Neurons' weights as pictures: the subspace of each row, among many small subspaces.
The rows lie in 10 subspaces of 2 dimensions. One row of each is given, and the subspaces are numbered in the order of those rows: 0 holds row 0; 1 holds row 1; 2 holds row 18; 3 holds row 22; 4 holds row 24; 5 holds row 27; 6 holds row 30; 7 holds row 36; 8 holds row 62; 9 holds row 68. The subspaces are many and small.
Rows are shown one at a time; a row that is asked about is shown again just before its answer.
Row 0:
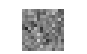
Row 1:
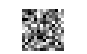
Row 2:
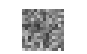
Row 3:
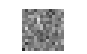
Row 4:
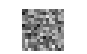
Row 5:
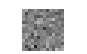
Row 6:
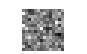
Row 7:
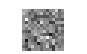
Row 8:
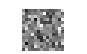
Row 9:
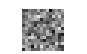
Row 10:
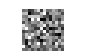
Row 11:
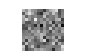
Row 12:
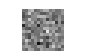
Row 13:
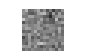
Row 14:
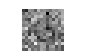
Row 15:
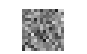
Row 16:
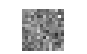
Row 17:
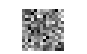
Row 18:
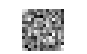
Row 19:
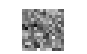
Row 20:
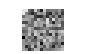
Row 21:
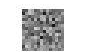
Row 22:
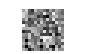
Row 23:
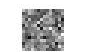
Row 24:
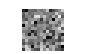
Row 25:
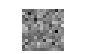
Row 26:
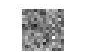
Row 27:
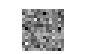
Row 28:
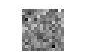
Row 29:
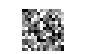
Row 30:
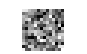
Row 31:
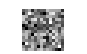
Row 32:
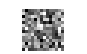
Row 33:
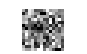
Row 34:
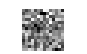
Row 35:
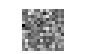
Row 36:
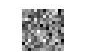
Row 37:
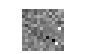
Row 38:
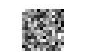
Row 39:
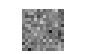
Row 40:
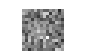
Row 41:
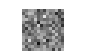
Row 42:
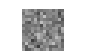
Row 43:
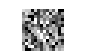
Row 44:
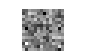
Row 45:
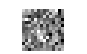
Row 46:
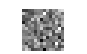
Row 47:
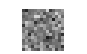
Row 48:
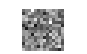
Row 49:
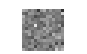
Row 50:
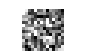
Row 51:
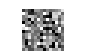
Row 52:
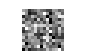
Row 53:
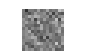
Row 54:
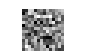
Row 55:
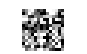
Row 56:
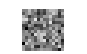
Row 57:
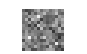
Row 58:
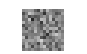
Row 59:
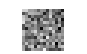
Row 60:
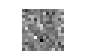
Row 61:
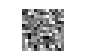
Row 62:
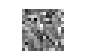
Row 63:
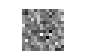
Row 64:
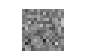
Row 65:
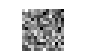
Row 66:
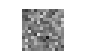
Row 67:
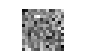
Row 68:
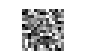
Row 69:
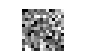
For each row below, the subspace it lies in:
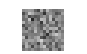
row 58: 2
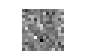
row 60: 8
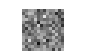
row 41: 1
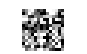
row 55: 7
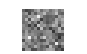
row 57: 4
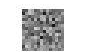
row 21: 2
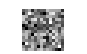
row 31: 7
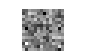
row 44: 5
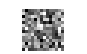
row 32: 8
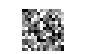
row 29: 2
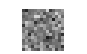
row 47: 4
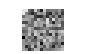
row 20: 2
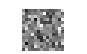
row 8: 8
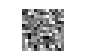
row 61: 9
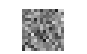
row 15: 5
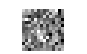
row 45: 7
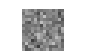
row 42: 5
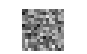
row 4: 9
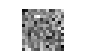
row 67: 4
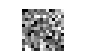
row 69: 4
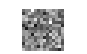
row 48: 7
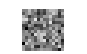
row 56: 7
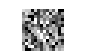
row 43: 5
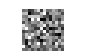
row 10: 2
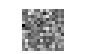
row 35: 3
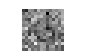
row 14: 2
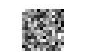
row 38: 6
